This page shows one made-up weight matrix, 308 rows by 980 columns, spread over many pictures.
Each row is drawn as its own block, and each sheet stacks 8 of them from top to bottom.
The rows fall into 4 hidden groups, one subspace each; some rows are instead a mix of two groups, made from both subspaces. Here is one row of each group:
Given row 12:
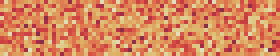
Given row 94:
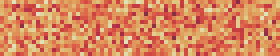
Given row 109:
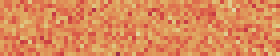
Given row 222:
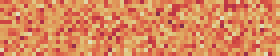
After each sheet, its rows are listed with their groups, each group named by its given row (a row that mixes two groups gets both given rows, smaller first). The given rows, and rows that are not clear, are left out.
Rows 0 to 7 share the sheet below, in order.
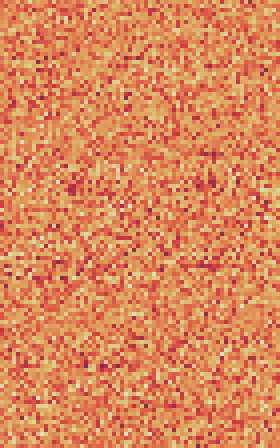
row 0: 12 and 109
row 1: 94
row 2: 12 and 94
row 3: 109
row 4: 12
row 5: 222
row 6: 222
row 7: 94
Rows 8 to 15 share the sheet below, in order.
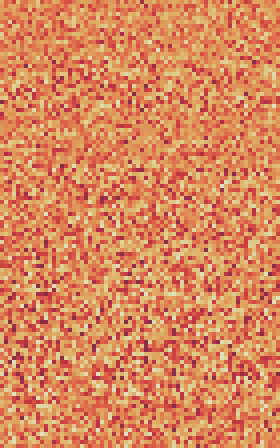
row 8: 109
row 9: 109
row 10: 12
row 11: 222
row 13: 94
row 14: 94 and 109
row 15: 94
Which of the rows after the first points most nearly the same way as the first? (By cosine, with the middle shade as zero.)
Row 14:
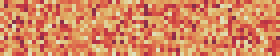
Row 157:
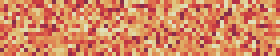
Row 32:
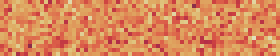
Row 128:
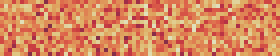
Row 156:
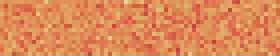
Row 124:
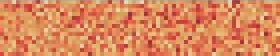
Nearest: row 156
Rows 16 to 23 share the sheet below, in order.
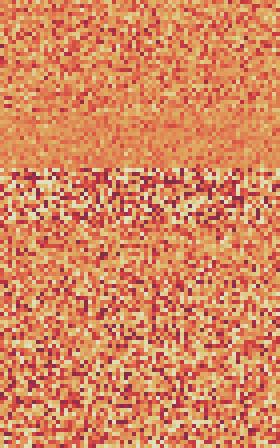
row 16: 109
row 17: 12
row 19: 94
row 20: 94 and 222
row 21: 222
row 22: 94
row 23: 12
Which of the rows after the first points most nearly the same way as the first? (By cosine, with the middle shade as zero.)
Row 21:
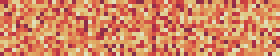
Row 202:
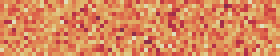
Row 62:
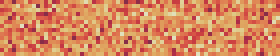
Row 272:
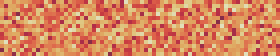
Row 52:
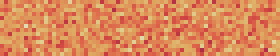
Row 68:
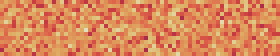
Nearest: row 202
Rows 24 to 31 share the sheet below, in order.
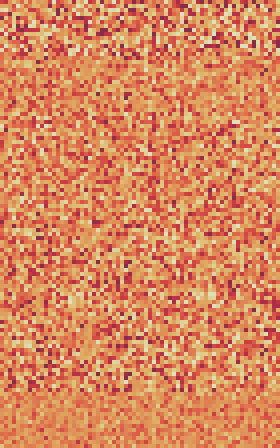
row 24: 222
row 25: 94
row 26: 94 and 222
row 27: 94 and 222
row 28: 94
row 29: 109
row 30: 94
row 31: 222
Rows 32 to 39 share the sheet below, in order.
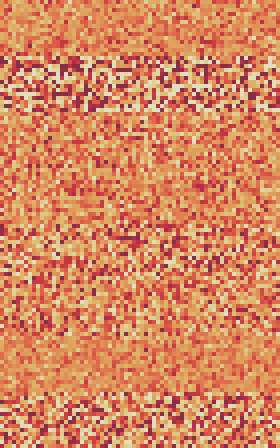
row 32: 12
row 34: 94
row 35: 109
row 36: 12 and 109
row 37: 109
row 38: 12 and 94
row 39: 222
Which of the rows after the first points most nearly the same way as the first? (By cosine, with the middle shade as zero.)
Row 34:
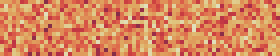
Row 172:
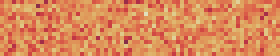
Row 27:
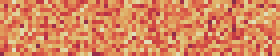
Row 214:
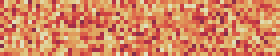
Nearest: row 172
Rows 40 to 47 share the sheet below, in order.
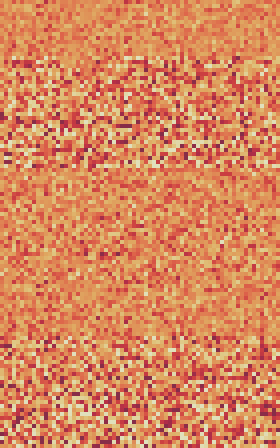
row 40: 94
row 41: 94
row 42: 12
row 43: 109
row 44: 222
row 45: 94
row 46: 12 and 94
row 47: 109
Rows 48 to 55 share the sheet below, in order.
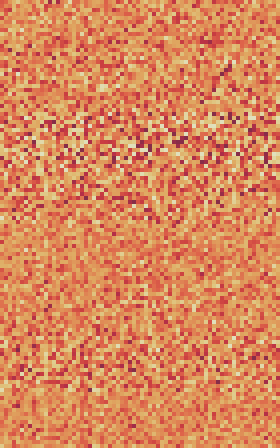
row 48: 12
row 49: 222
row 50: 12 and 109
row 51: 222
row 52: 12
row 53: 94
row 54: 222
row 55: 222
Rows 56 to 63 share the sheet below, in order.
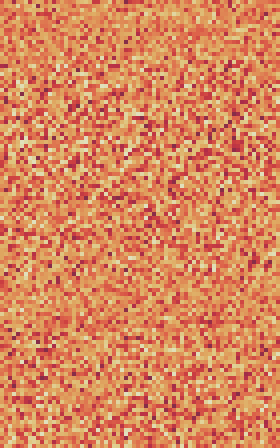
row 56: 94 and 109
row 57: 222
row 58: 94 and 222
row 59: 222
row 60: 12
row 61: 12
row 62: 94
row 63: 94
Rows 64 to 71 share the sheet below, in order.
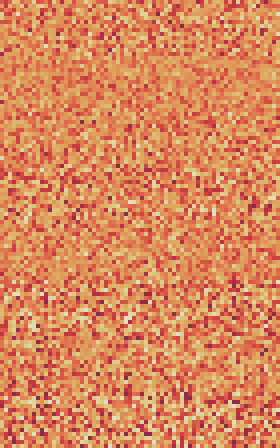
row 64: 222
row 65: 109
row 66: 109
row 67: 12
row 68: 222
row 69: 94 and 222
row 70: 94
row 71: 94 and 222
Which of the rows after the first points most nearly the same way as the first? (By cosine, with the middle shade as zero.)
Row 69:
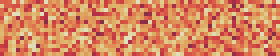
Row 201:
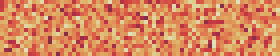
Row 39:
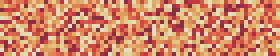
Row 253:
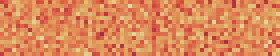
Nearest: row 253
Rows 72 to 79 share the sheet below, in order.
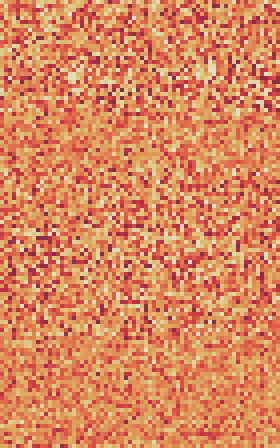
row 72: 94 and 222
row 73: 109
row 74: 12 and 94
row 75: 222
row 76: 94
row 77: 94
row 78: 94
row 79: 12
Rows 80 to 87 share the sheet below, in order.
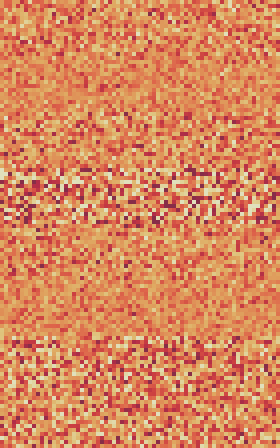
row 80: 109
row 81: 222
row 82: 222
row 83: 12
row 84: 94
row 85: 222
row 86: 94
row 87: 109
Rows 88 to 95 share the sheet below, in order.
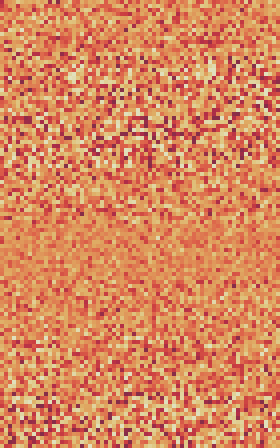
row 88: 12
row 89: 109
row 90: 94
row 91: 12 and 109
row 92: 222
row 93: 222
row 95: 94
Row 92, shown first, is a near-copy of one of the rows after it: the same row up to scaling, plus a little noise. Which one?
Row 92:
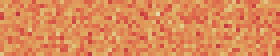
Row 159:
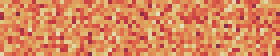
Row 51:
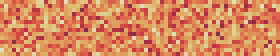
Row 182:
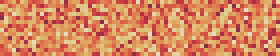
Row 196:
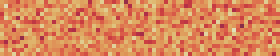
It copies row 159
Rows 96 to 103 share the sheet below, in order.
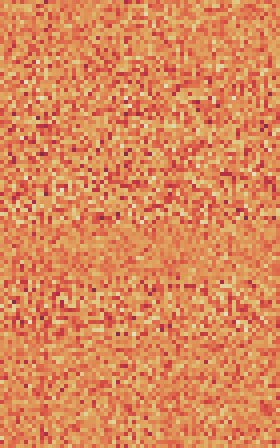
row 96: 94
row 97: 12 and 94
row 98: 94
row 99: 109
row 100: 109 and 222
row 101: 109
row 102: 12 and 109
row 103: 94 and 109
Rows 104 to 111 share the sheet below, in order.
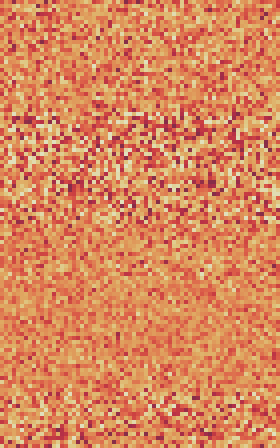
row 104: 94
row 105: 94 and 109
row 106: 94
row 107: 109
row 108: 12
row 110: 94 and 109
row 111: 12 and 222
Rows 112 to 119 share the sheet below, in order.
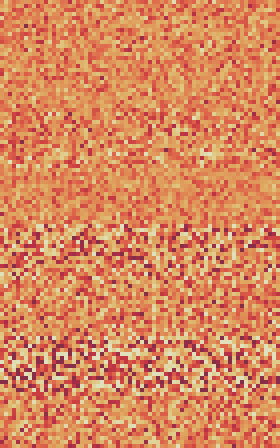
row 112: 12
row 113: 222
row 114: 12
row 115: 109
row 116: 222
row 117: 222
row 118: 109
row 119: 222
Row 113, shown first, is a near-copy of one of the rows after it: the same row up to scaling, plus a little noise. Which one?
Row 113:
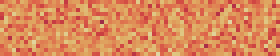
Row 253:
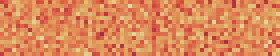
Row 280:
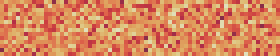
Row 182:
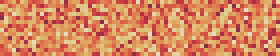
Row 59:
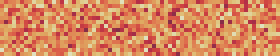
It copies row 182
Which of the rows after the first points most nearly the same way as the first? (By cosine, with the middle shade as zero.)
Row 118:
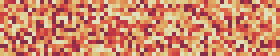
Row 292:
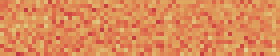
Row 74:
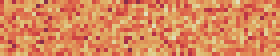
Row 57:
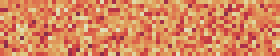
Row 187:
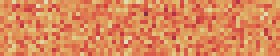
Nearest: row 292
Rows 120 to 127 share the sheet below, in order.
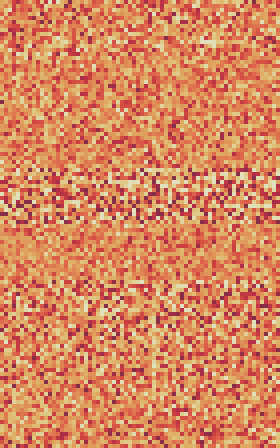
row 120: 12
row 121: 109
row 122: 222
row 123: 12 and 109
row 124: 94 and 109
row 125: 222
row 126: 222
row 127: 12
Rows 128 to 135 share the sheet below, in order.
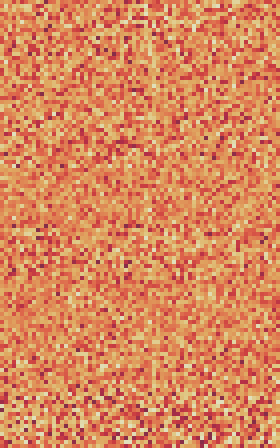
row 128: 94
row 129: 222
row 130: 12 and 222
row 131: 94 and 222
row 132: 94
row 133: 109 and 222
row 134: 222
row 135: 12
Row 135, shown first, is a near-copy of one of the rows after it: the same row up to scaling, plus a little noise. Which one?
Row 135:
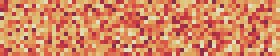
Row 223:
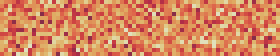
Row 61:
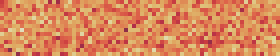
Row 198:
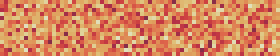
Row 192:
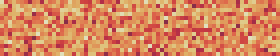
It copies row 198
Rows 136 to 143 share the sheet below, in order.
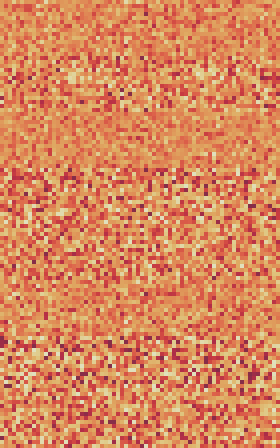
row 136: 94
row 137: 109
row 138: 12 and 94
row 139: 12
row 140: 94 and 109
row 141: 94 and 222
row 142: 12
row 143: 109
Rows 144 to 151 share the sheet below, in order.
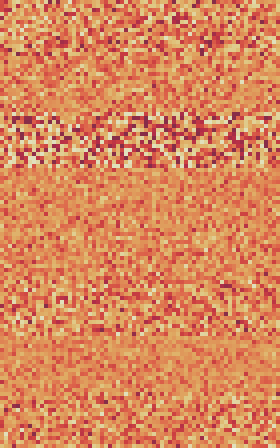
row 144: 12
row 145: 222
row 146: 94
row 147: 222
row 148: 12 and 109
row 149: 109
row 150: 109
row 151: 222
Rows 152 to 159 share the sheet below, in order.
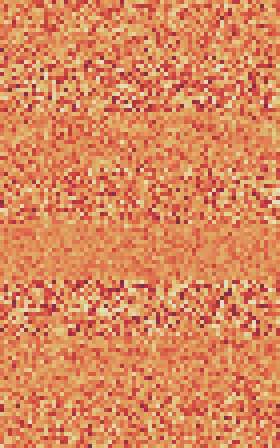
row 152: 222
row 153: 12
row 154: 109
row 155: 109 and 222
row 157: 222
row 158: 109 and 222
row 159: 222
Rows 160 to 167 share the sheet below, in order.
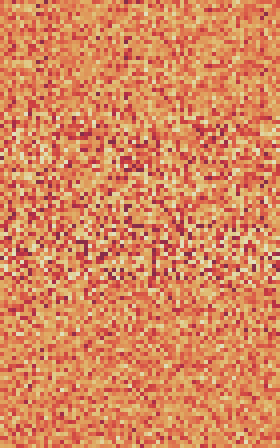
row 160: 94
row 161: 94
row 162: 109
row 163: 94
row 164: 222
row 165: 12 and 109
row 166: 12
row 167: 109
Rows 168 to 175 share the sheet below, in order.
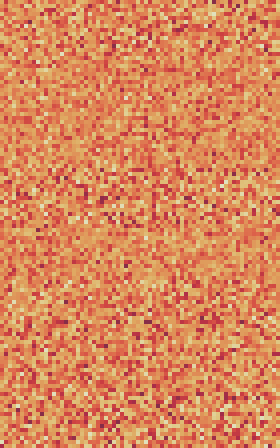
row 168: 12 and 109
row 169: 94
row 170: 94
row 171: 222
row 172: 94
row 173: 12 and 109
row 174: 94 and 222
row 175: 222
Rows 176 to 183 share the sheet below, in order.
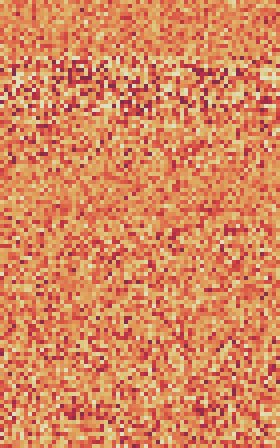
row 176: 109 and 222
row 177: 109
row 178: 94
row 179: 12
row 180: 222
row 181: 94
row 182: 222
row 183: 109
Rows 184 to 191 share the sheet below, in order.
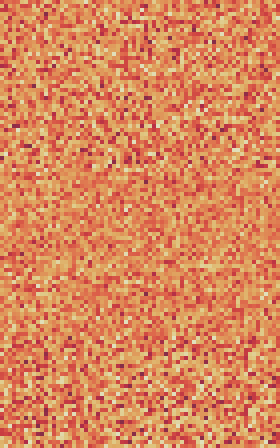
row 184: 94
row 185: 12 and 94
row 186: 109 and 222
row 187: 94
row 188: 12
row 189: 94
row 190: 12
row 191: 12
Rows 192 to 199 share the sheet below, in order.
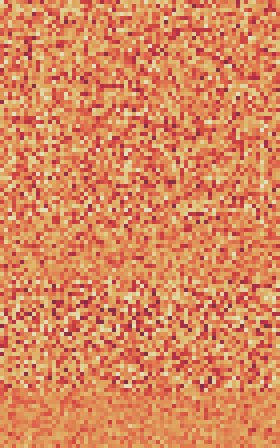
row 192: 12
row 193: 109 and 222
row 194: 94
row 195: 12 and 94
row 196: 222
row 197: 109
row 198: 12
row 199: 12
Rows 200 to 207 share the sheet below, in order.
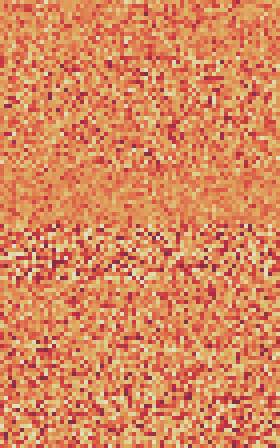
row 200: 94
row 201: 12 and 94
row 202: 109 and 222
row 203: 12 and 94
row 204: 12
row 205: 109
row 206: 94
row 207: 222
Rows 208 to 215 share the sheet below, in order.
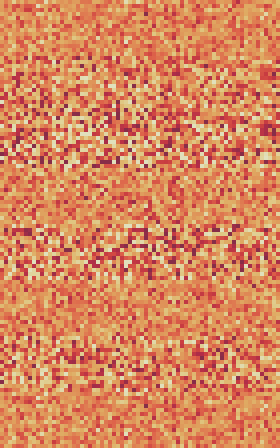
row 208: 94
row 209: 109
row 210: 109
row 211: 222
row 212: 94
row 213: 109
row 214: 109
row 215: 94
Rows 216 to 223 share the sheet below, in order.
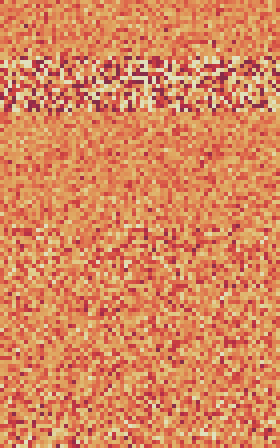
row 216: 12 and 94
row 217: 94
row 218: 12
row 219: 109
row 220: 94
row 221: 222
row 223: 12
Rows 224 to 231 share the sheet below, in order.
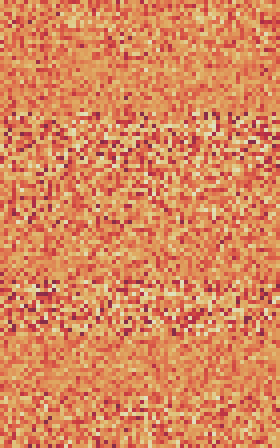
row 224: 109
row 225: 94
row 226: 94 and 109
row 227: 12 and 94
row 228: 222
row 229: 94
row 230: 222
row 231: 94
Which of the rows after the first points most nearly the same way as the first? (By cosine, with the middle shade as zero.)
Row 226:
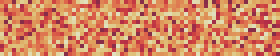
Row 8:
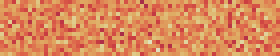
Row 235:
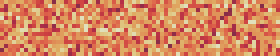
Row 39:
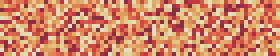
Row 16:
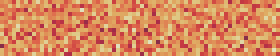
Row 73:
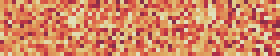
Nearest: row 73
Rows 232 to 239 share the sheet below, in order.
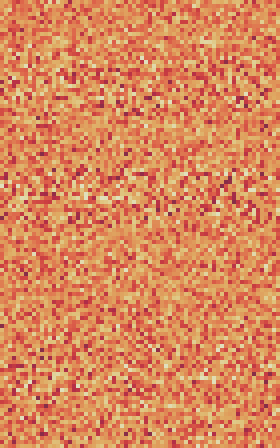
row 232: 12
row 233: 109
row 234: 94
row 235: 222
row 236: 12 and 109
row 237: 109
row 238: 12
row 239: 94
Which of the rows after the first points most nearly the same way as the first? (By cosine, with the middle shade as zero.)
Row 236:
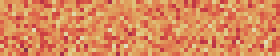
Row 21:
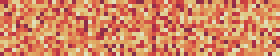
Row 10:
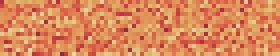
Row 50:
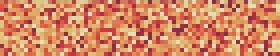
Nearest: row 10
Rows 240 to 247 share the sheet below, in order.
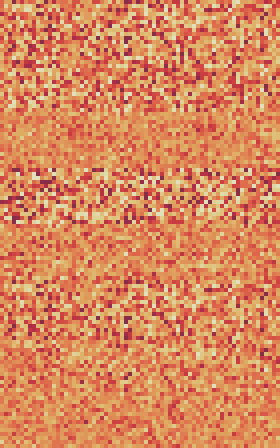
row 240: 94
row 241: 94
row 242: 109
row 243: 12 and 94
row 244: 12
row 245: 94
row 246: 94 and 109
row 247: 222
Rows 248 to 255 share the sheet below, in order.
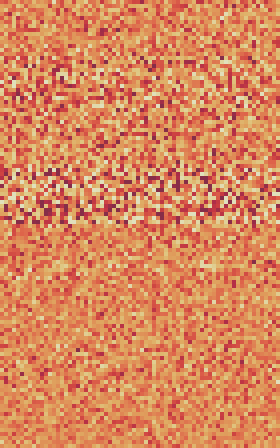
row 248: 222
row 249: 109
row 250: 94 and 222
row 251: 12 and 109
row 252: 12
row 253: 222
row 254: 222
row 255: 222
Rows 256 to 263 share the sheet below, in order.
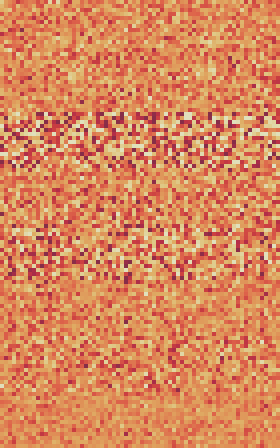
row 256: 12
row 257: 109
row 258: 222
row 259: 109
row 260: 94
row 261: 94
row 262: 222
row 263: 94
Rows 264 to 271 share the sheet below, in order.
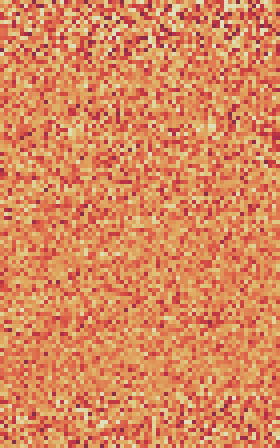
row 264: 222
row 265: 222
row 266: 109
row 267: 12
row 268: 222
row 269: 12
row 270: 12
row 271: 222
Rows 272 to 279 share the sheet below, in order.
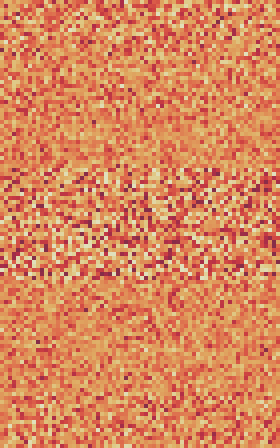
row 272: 222
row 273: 12 and 109
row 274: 109
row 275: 94 and 222
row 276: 109
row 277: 222
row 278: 94
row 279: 12 and 94
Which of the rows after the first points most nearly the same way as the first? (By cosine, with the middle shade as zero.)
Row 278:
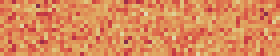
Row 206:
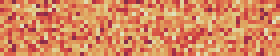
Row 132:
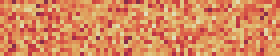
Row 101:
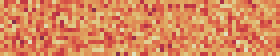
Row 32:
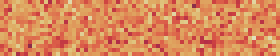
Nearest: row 206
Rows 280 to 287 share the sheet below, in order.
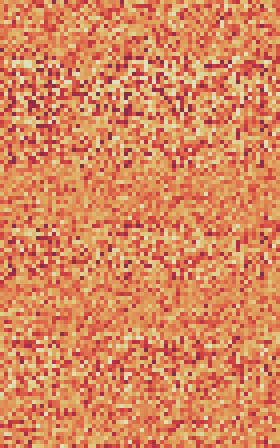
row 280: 222
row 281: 94
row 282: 94
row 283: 12
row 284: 94
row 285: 12
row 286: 94
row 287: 12
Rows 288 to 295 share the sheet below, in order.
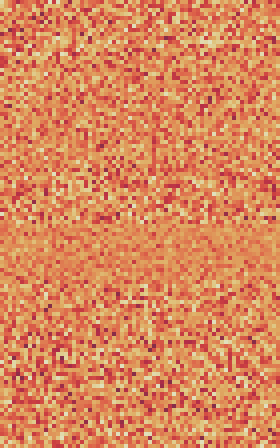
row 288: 12
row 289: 12
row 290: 222
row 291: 109
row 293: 94
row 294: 109
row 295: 12 and 94
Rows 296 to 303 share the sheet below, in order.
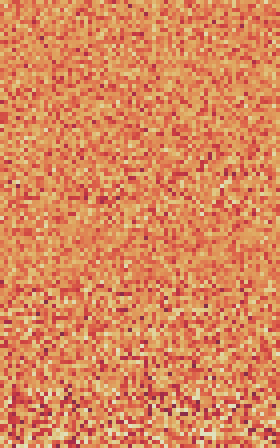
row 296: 222
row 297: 109
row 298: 12
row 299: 222
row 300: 94
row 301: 12
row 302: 94
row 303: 12
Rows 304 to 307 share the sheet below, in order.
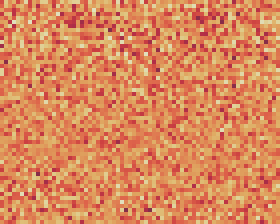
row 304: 109
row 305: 222
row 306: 222
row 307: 94 and 109
